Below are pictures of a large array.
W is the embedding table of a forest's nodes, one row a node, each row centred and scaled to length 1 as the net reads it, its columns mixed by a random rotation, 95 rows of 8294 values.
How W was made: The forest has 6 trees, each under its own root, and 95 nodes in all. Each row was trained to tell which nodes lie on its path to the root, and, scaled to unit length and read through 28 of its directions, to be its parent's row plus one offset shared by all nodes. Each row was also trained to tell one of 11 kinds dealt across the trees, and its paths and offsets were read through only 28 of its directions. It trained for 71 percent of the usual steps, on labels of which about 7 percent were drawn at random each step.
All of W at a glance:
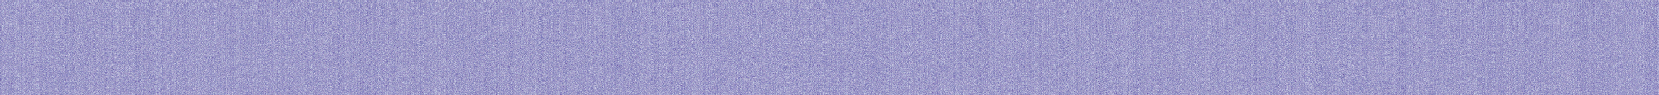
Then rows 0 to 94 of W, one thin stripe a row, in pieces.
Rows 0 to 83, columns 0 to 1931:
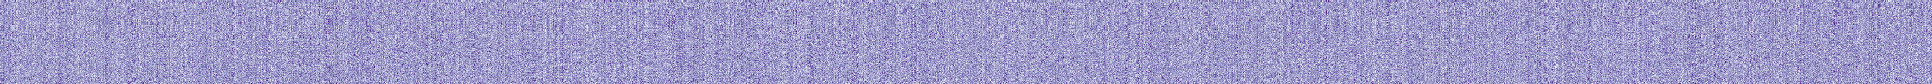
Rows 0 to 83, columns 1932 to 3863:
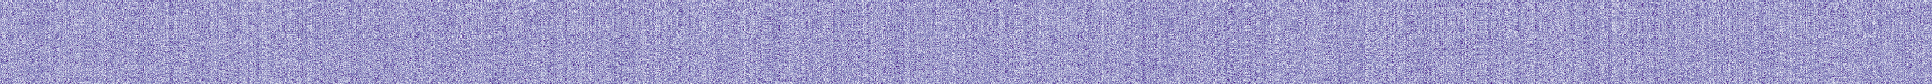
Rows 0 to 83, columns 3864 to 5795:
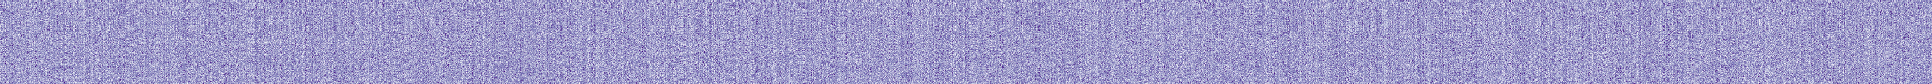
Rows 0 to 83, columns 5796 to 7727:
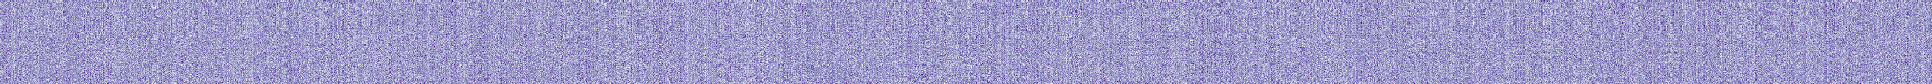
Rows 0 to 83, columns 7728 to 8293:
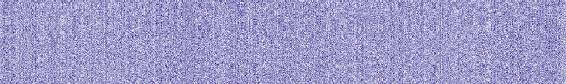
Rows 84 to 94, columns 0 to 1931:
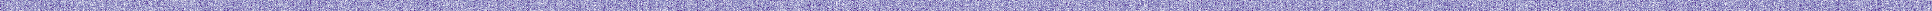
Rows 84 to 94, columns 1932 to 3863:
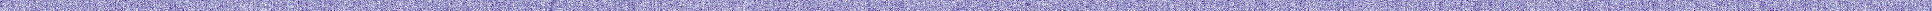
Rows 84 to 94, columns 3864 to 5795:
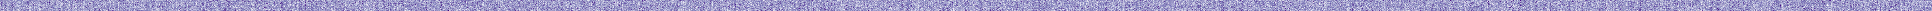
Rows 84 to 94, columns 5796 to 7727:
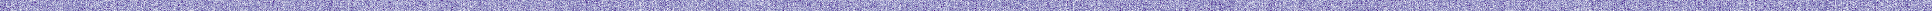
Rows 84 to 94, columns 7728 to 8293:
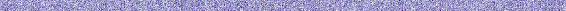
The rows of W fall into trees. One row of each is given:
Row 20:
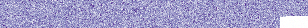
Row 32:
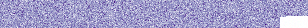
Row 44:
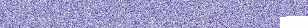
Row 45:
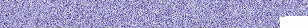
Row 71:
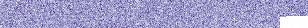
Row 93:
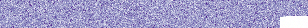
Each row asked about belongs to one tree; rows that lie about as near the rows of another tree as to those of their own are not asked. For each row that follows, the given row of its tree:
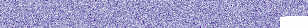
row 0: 45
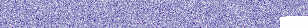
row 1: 45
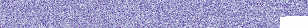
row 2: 32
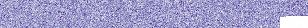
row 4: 20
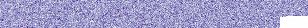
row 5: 20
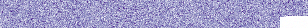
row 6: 93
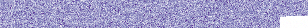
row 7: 20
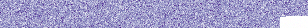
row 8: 32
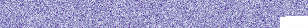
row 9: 44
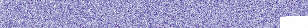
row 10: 71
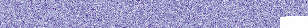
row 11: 71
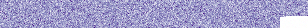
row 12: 93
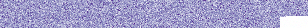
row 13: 93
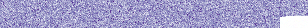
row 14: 44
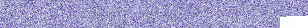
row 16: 71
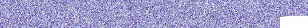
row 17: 44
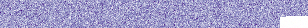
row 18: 32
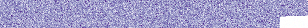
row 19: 71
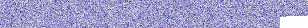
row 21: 71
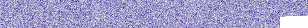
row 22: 20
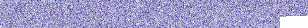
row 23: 71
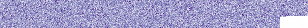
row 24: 71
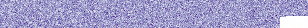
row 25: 20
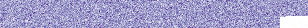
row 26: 20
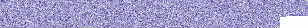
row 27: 20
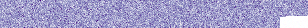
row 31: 71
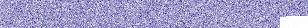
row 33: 71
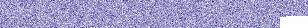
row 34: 44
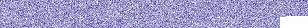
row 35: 32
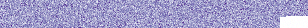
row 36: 32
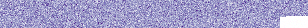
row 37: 32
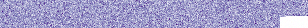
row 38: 93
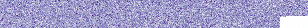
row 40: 71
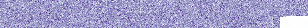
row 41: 93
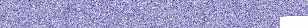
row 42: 20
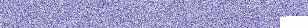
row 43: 93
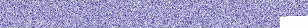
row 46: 71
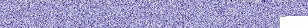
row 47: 32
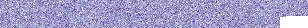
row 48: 20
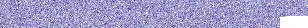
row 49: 44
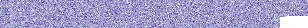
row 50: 20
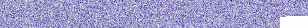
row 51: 32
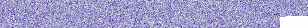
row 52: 45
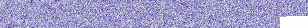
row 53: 71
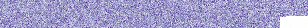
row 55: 44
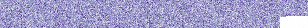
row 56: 71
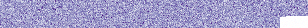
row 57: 71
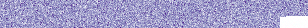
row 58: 32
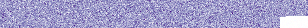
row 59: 44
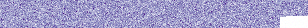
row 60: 20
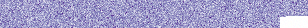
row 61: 44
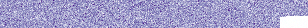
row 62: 44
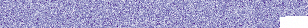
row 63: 45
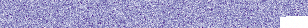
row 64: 32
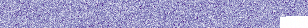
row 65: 32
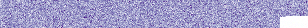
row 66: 71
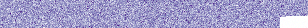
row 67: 71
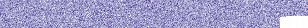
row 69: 44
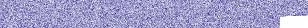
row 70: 20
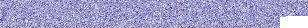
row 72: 20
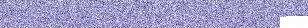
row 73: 93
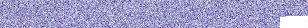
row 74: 32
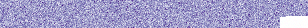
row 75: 20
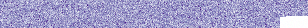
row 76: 32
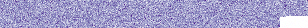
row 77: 45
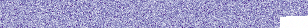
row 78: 20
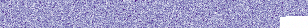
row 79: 20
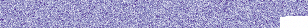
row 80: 20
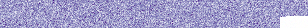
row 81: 44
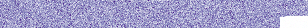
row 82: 45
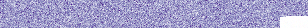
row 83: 93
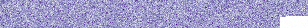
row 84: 20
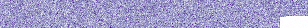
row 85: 44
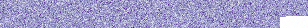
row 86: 93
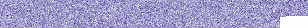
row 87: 32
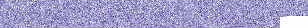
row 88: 93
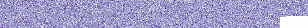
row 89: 93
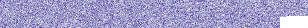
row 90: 44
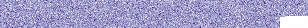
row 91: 45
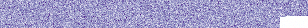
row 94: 32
